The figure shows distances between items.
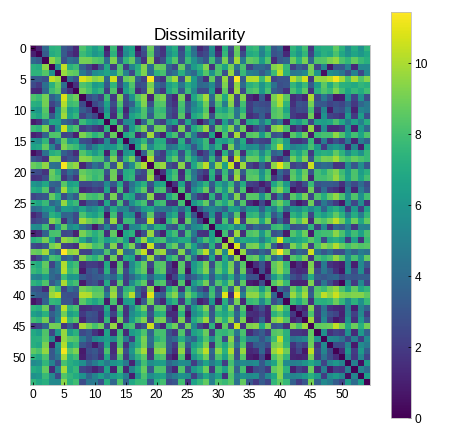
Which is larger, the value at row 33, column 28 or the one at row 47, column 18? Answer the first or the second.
the first
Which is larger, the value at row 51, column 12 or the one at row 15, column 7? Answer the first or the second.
the second
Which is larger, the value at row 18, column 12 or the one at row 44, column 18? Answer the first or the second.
the second
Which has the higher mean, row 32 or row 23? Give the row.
32
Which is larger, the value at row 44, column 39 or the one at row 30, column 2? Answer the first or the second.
the first
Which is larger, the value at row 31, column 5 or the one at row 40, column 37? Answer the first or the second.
the first
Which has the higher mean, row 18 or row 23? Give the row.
18
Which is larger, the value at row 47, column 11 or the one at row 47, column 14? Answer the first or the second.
the second
